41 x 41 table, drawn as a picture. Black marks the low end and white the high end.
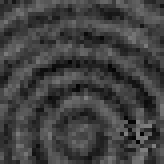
Roughest part: bottom right. Odd patch: rougher, in the bottom right. Rings: centred on the bottom middle. Odd rows or columns: none. Histogram: bell-shaped.
